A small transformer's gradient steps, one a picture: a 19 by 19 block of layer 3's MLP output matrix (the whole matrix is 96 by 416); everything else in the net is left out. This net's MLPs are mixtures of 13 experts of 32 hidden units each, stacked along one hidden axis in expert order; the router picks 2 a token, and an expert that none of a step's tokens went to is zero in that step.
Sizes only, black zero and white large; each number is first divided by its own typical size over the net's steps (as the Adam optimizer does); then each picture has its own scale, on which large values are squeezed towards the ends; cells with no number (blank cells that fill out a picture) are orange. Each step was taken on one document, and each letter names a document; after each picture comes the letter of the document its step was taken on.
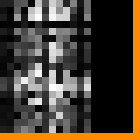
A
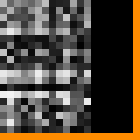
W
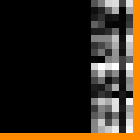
A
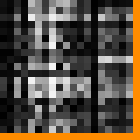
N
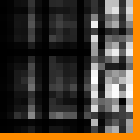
A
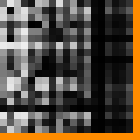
W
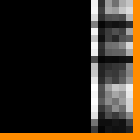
A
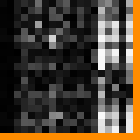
N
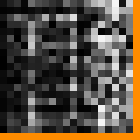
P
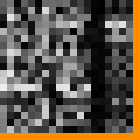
W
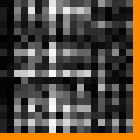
N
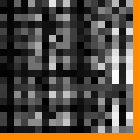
N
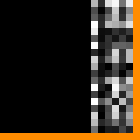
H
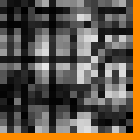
P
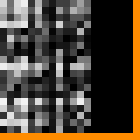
W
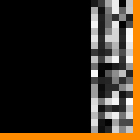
H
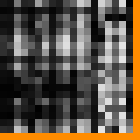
P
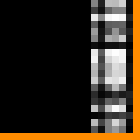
H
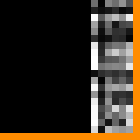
H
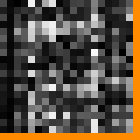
N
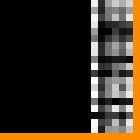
H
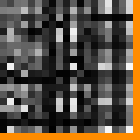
W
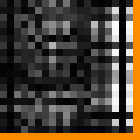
A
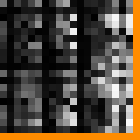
A
